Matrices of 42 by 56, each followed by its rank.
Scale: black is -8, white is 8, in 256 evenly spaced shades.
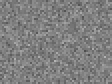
full rank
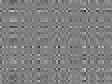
two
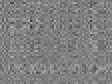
five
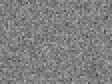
full rank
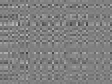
two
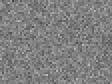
full rank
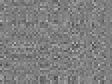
five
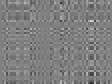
two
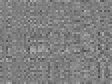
five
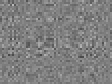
five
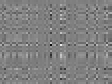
two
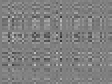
two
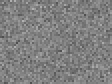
full rank
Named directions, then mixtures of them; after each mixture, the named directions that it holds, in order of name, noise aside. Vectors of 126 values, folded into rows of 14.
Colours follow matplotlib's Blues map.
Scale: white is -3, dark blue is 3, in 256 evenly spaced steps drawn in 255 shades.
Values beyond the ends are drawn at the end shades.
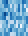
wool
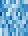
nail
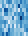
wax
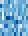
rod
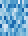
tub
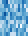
wool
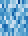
tub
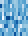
rod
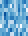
rod, wool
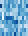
rod, tub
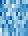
nail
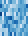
nail, rod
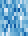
wax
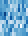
nail, wool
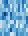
wool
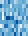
rod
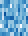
rod, wool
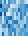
nail, rod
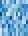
nail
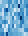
tub, wax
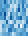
nail, wool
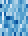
nail, rod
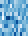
rod
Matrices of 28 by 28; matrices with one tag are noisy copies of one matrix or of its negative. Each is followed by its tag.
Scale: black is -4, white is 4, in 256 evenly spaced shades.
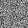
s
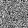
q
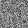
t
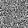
s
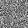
s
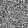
q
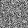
t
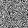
q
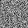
t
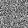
s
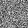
q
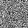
q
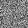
s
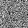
q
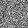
q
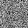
q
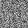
t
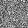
q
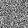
s
